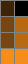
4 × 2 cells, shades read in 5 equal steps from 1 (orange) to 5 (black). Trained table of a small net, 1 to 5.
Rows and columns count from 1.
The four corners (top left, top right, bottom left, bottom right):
4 5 1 1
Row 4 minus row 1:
-3 -4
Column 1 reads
4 3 3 1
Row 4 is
1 1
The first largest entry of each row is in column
2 1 1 1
